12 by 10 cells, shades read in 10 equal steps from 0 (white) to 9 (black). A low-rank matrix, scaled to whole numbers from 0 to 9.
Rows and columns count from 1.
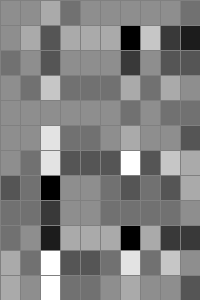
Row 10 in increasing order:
3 3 3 3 4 5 7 7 8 9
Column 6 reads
4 3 4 5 4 4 6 5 5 3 5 4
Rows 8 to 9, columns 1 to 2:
6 5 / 5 5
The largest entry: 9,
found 3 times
